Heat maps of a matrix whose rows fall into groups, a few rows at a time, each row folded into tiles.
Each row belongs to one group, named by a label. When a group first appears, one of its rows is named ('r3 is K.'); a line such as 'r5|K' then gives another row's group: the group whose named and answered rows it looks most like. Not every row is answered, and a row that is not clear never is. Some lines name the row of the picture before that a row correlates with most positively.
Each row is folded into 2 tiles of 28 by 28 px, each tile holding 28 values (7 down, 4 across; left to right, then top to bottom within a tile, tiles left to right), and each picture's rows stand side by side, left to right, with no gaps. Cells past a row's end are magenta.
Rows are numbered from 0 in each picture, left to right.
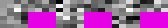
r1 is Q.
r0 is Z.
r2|Z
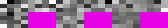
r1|Q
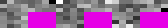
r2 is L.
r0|Q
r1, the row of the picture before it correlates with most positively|0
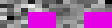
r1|Q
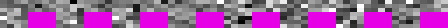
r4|Z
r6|L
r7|Z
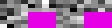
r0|Q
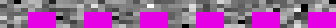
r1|L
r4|L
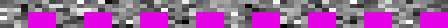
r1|Z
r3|Z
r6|Z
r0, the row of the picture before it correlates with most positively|5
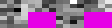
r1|Z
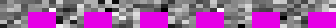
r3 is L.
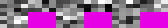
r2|Z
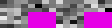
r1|L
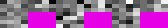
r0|Q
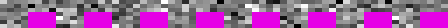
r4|Q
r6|Q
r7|L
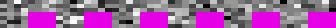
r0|Z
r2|Z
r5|Q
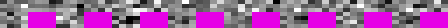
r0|Q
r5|Z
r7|Z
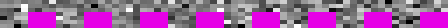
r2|Z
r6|Q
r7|Z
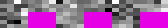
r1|Q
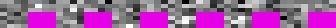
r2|L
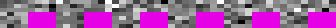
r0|Q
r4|Z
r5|Z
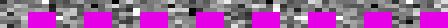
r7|Z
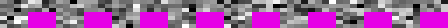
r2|L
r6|Z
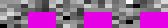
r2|Z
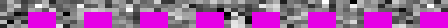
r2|Z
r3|Q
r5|Q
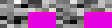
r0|Z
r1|Z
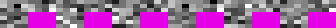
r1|L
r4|L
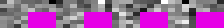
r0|Q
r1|Q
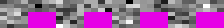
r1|L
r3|L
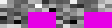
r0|L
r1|Z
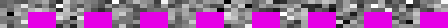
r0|Q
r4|Q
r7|Z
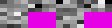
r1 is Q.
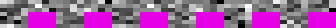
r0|L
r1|Z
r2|L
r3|Q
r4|L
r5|L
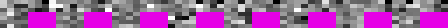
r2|L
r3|Q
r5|Z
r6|Q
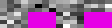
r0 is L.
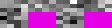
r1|Z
